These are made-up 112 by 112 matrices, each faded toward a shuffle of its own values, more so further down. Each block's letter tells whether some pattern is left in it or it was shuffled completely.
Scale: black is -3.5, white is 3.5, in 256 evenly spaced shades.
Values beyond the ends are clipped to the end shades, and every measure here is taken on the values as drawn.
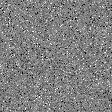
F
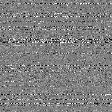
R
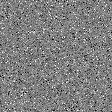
F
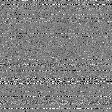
R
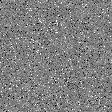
F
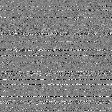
R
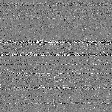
R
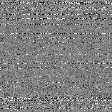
R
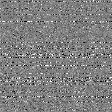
R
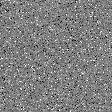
F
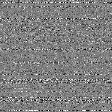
R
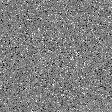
F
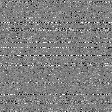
R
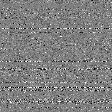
R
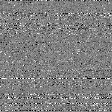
R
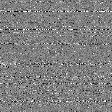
R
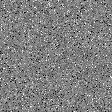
F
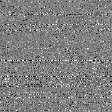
R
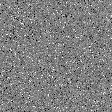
F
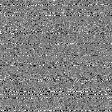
R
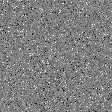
F
